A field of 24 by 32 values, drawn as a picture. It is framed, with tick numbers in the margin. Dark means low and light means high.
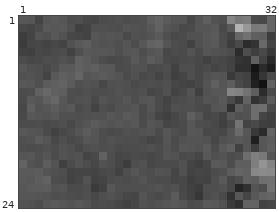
Average level on the scale: 30%. Mirror symmetry: none. Odd rows or columns: none. Slope: none. Seam: vertical, 80% of the way across, the left part calmer.
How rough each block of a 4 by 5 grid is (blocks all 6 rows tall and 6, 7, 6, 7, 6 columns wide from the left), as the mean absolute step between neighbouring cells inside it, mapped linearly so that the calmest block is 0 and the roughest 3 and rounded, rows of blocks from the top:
0 0 0 0 3 / 0 0 0 0 3 / 0 0 0 0 2 / 0 0 0 0 2
